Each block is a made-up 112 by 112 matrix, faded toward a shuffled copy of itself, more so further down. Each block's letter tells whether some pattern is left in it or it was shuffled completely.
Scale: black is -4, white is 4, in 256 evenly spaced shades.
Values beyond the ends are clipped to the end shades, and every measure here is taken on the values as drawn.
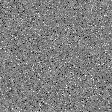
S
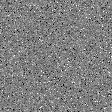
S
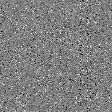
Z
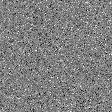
S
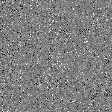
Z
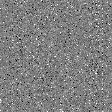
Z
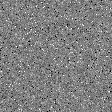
S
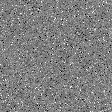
S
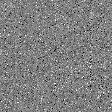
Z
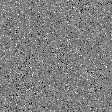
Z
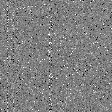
Z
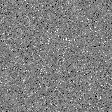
S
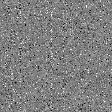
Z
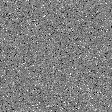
S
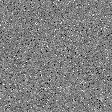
S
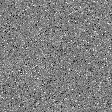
S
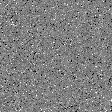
S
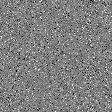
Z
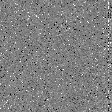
Z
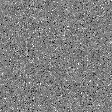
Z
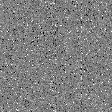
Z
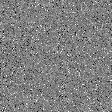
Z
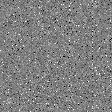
Z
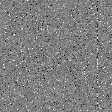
Z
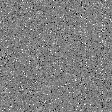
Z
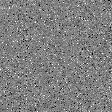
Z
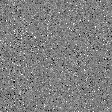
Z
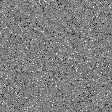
S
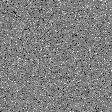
S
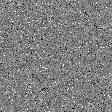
S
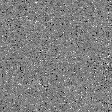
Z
